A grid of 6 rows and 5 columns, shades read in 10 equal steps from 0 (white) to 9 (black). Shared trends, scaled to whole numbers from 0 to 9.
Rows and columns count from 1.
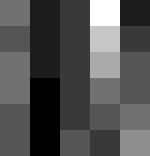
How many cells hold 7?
7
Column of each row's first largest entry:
2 2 2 2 2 2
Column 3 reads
7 7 7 7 7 6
